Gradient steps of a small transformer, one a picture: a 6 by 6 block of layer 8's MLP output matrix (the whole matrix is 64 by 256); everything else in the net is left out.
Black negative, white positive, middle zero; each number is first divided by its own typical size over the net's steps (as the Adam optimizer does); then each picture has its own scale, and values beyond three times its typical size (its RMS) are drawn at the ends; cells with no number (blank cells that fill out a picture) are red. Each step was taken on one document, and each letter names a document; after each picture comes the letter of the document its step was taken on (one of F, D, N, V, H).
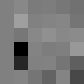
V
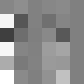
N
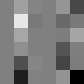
V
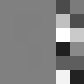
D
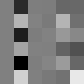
V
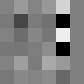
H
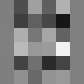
H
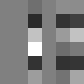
D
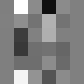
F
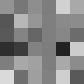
N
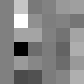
V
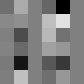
H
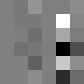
V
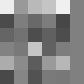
N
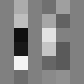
F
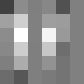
H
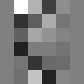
F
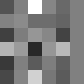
N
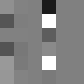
N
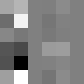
F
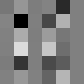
H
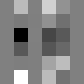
F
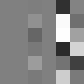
D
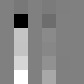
F
